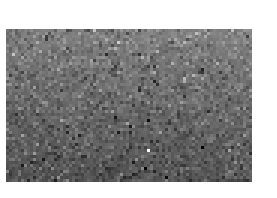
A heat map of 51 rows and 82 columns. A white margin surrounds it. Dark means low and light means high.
Overall the values sit about 40% of the way up the scale. The field climbs toward the top. The texture is fine-grained noise. There are no regular stripes.
